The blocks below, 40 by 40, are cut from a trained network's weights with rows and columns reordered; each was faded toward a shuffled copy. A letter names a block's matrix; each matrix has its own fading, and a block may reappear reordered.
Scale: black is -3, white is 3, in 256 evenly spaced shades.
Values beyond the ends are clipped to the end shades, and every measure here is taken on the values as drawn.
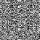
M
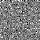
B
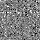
B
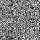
M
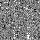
B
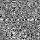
M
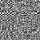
M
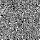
B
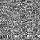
M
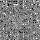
B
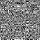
M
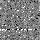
B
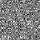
M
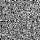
B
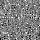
B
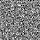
M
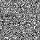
M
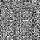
M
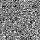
M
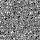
B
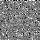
B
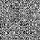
M
